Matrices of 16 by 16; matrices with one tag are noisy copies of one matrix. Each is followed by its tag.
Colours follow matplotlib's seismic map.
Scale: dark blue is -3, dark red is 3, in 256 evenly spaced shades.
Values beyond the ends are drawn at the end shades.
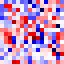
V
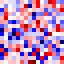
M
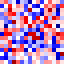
V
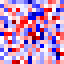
V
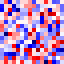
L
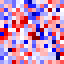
V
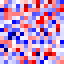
M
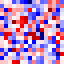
V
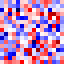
L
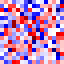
V
